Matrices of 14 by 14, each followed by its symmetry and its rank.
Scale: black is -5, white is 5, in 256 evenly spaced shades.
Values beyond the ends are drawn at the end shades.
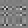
neither, rank one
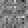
neither, rank three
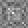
symmetric, rank three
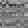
neither, rank three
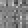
neither, rank three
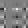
neither, rank one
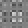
symmetric, rank one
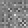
symmetric, rank three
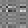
neither, rank one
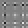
symmetric, rank one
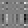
neither, rank one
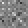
symmetric, rank three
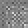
symmetric, rank three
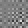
symmetric, rank one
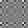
symmetric, rank one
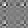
symmetric, rank one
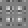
symmetric, rank one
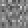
neither, rank three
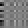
neither, rank one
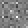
symmetric, rank three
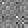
symmetric, rank three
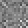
symmetric, rank three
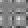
symmetric, rank one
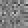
neither, rank three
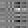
neither, rank one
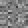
neither, rank three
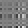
neither, rank one
